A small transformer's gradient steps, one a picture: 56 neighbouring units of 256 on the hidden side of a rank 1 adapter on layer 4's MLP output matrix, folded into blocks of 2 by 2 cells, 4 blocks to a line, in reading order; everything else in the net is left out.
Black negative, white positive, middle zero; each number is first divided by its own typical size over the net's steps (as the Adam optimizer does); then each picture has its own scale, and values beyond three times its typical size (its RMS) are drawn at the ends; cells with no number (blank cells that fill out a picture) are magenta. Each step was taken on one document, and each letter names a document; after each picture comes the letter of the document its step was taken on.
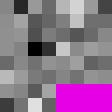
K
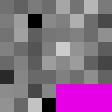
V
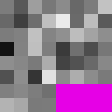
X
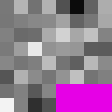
V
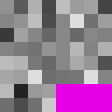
X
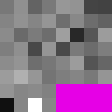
K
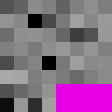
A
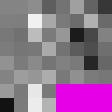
K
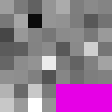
A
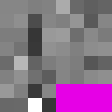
K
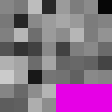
X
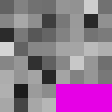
X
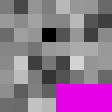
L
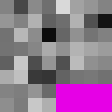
L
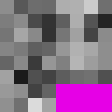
L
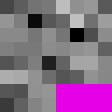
A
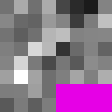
V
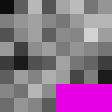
L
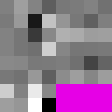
K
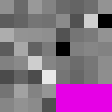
L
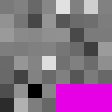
A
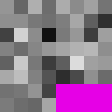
L
